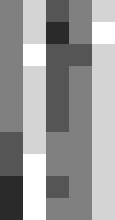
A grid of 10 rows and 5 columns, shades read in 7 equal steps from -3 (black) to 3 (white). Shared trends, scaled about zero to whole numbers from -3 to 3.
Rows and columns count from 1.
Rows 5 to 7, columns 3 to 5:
-1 0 2 | -1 0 2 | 0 0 2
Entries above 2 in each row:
0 1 1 0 0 0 0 1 1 1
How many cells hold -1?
9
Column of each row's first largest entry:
2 5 2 2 2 2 2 2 2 2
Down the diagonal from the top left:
0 2 -1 0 2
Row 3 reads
0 3 -1 -1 2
